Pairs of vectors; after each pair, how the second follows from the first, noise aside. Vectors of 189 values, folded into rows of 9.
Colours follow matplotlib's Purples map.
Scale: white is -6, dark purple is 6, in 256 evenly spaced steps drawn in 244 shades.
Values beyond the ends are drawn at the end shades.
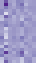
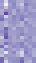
negated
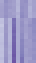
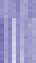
negated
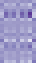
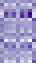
scaled up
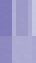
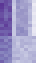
scaled up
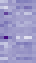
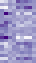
scaled up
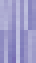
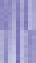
negated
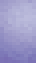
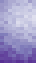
scaled up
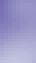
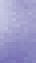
negated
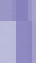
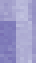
negated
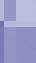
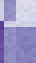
scaled up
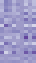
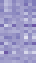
negated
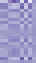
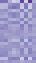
negated
